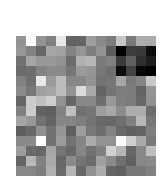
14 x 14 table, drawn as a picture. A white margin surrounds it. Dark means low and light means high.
The ninth with the lowest average is the top right. Values change most from cell to cell in the top right. An odd patch, lower than its surroundings, sits in the top right. The halves do not mirror each other.
